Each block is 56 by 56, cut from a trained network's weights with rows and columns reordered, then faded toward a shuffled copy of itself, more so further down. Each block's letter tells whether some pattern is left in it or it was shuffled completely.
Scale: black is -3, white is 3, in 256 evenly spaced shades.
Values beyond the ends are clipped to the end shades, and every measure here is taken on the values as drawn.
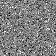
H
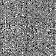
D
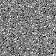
H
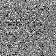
D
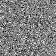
H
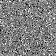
H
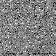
D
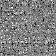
D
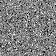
H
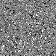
H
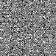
D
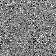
D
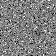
H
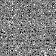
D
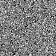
H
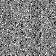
D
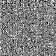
D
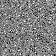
H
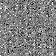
D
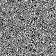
H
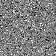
H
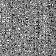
D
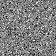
H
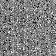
D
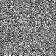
D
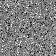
H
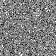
H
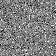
H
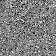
H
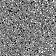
H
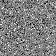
H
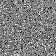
H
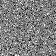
H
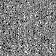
D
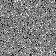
H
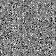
D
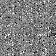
D
